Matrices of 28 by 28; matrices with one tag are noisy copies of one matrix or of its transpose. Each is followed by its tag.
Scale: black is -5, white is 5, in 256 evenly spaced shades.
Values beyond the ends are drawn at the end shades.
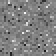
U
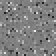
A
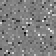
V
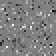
U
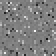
A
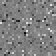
V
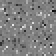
U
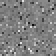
V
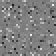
A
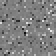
V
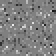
U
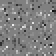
U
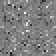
U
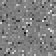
V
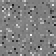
A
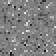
U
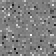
A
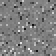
V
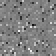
V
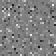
A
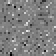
U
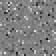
A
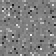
A
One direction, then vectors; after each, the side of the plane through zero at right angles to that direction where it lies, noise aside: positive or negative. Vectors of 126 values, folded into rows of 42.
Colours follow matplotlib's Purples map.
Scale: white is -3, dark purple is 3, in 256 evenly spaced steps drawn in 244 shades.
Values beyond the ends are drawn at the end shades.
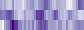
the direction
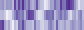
negative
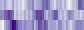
positive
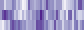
positive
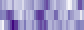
positive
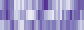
positive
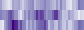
positive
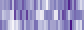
negative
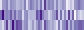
positive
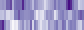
negative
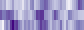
positive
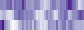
negative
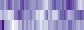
negative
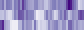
negative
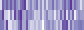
negative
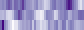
negative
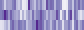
positive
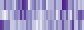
negative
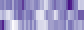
negative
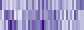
positive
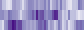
positive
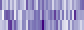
positive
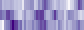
positive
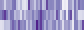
positive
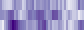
positive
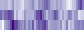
positive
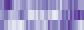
negative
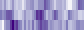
positive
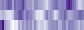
negative
